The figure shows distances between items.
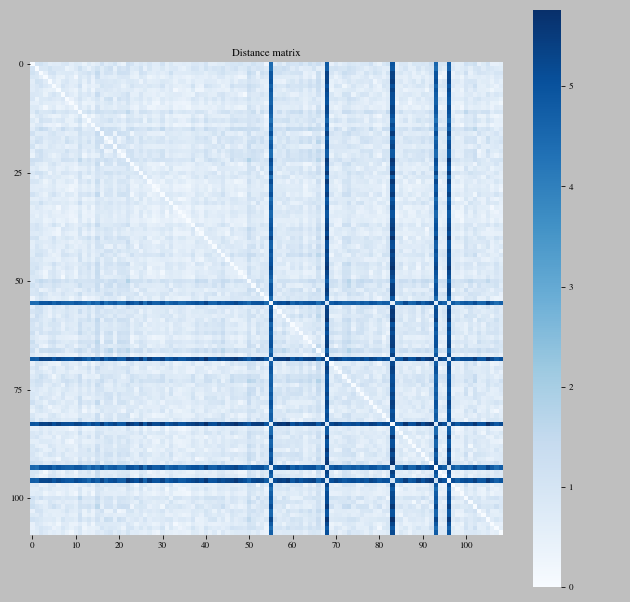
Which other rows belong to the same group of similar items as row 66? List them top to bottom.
0, 1, 2, 3, 4, 5, 6, 7, 8, 9, 10, 11, 12, 13, 14, 15, 16, 17, 18, 19, 20, 21, 22, 23, 24, 25, 26, 27, 28, 29, 30, 31, 32, 33, 34, 35, 36, 37, 38, 39, 40, 41, 42, 43, 44, 45, 46, 47, 48, 49, 50, 51, 52, 53, 54, 56, 57, 58, 59, 60, 61, 62, 63, 64, 65, 67, 69, 70, 71, 72, 73, 74, 75, 76, 77, 78, 79, 80, 81, 82, 84, 85, 86, 87, 88, 89, 90, 91, 92, 94, 95, 97, 98, 99, 100, 101, 102, 103, 104, 105, 106, 107, 108
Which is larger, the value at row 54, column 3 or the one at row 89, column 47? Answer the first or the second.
the first
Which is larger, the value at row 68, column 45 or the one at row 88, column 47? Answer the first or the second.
the first
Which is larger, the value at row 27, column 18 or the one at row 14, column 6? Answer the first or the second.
the first
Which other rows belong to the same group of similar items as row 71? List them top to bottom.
0, 1, 2, 3, 4, 5, 6, 7, 8, 9, 10, 11, 12, 13, 14, 15, 16, 17, 18, 19, 20, 21, 22, 23, 24, 25, 26, 27, 28, 29, 30, 31, 32, 33, 34, 35, 36, 37, 38, 39, 40, 41, 42, 43, 44, 45, 46, 47, 48, 49, 50, 51, 52, 53, 54, 56, 57, 58, 59, 60, 61, 62, 63, 64, 65, 66, 67, 69, 70, 72, 73, 74, 75, 76, 77, 78, 79, 80, 81, 82, 84, 85, 86, 87, 88, 89, 90, 91, 92, 94, 95, 97, 98, 99, 100, 101, 102, 103, 104, 105, 106, 107, 108
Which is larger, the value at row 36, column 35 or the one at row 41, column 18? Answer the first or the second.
the second
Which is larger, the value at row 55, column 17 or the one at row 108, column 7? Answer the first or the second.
the first
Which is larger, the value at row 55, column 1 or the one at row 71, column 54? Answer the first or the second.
the first
